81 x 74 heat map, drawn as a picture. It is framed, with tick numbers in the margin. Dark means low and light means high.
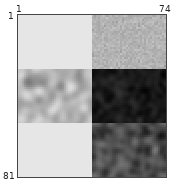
It is made of 3 by 2 panels. Panel 1,1: very high, flat. Panel 1,2: high, fine-grained, faint in contrast. Panel 2,1: high, blotchy. Panel 2,2: very low, blotchy, faint in contrast. Panel 3,1: very high, flat. Panel 3,2: low, blotchy.
